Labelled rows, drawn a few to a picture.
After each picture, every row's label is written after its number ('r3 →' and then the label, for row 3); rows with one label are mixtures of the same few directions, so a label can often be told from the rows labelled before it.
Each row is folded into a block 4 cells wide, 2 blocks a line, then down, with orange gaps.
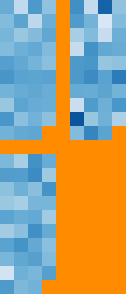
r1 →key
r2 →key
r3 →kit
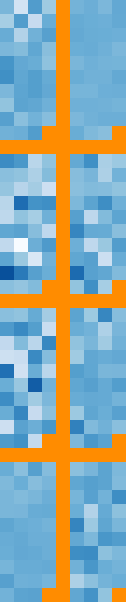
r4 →key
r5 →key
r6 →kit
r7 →kit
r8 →kit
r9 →key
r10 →key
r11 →kit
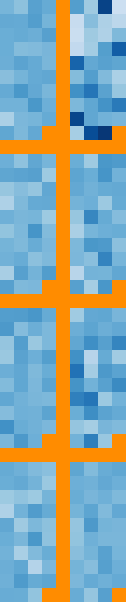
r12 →kit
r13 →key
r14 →kit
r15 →kit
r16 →key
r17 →kit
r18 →kit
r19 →kit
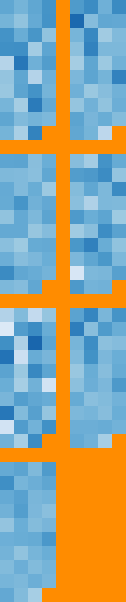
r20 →kit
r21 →key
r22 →kit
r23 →kit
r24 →key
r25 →key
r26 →key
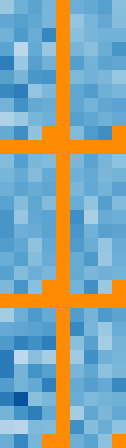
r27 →kit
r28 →key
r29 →kit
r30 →kit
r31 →kit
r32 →key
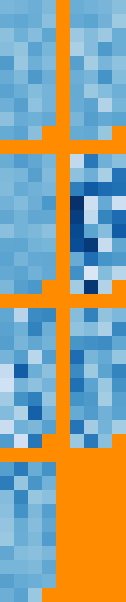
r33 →kit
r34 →kit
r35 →key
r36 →kit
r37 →kit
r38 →kit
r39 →key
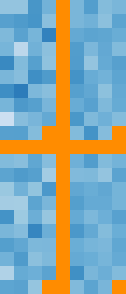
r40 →kit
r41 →kit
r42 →kit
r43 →kit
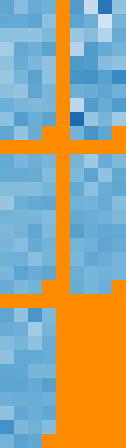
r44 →kit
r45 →key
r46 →kit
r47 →key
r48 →key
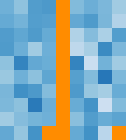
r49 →kit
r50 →kit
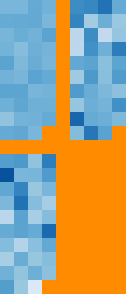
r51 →kit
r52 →key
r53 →key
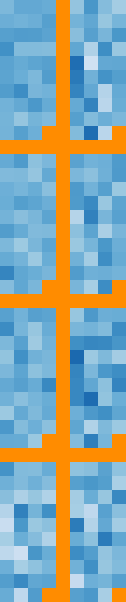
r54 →kit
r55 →kit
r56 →kit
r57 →kit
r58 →key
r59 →kit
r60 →kit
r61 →kit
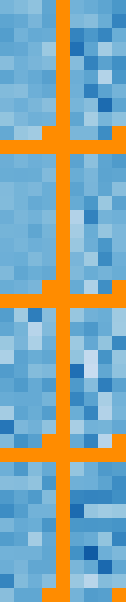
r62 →key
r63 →kit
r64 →kit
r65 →kit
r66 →key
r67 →kit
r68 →kit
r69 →kit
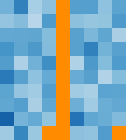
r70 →kit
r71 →kit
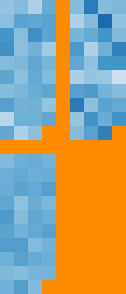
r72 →key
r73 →key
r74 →kit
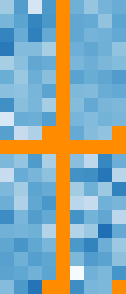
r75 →key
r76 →key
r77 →key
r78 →kit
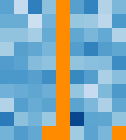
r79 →key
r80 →kit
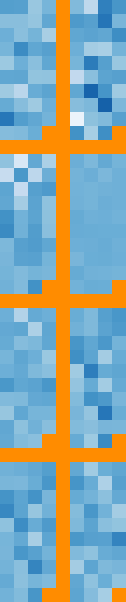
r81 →kit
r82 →kit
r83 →key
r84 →key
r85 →key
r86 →kit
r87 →kit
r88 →key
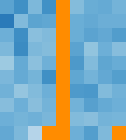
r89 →key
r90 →kit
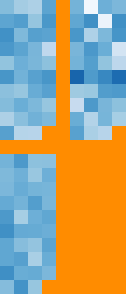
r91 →key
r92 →key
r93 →kit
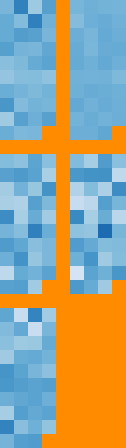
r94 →key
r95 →key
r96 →kit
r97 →kit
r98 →key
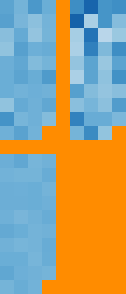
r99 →key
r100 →key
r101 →kit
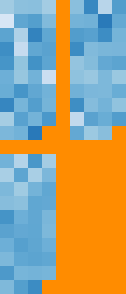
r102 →key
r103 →key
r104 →key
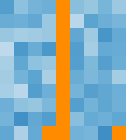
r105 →kit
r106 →key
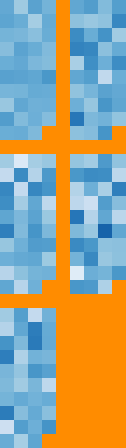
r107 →key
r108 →kit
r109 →key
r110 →kit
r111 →key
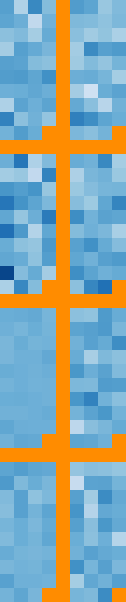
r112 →key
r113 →kit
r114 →kit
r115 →key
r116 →key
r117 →kit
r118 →key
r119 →key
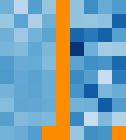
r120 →key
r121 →kit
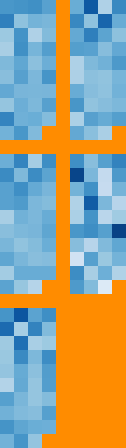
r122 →key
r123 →key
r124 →key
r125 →key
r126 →key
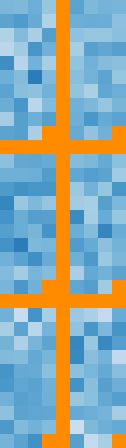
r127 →kit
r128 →kit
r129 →kit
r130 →kit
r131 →key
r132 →key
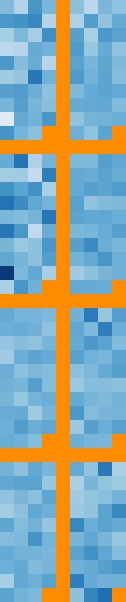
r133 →kit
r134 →key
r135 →kit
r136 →kit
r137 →kit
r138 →key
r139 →kit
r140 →key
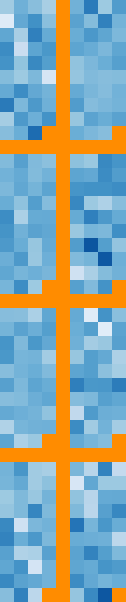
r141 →key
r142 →key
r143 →kit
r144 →kit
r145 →key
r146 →key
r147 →kit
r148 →key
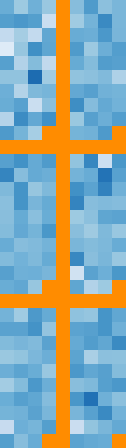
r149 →kit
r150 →key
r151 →key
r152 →key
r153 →kit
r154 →kit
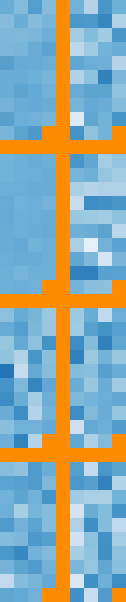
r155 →key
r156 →kit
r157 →kit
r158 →kit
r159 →kit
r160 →key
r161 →kit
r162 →kit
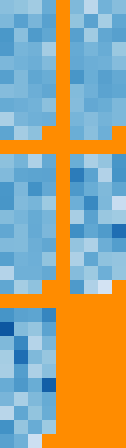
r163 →key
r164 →key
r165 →key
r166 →key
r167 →key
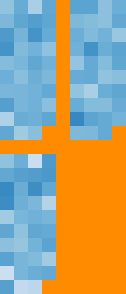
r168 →key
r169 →kit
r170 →key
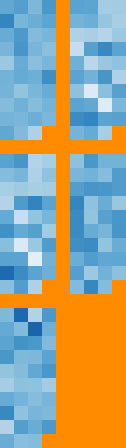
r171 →key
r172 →kit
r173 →kit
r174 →kit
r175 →key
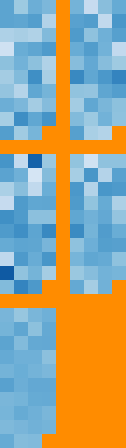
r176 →kit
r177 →key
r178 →key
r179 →key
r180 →key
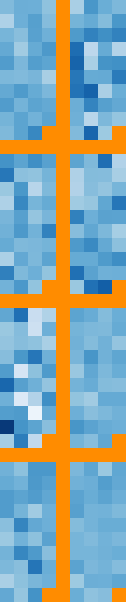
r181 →key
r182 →kit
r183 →key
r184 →key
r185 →kit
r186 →kit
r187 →kit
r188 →key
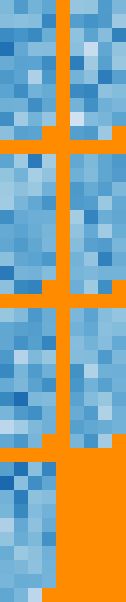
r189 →kit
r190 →kit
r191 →key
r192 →kit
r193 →kit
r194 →kit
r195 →key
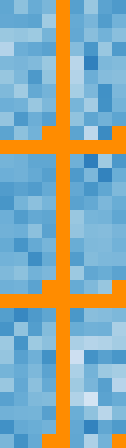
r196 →kit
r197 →kit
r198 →kit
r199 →key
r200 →key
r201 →kit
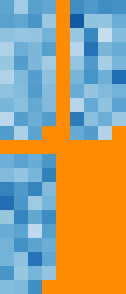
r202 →kit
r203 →key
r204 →kit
